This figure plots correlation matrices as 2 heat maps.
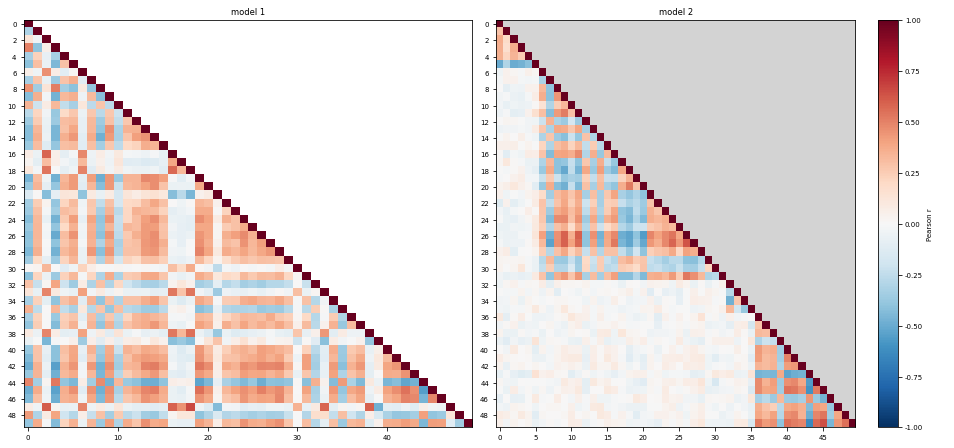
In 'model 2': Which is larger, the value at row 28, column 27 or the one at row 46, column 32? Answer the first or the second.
the first
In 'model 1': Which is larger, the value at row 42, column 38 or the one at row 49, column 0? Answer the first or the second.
the first
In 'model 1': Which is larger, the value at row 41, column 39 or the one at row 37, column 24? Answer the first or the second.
the second
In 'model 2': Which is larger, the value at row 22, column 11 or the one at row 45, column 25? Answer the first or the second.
the first
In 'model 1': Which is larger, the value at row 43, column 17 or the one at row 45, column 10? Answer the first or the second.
the first
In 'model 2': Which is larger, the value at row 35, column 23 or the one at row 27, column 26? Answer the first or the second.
the second
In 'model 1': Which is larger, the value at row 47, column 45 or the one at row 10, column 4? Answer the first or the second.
the first
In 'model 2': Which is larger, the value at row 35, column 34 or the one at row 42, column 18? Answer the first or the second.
the second
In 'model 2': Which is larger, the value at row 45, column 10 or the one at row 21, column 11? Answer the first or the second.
the second
